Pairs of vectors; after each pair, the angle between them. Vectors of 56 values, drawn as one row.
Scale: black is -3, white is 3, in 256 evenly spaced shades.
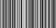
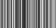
nearly opposite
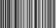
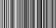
nearly opposite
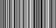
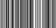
nearly opposite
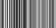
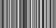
partly aligned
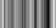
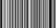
orthogonal
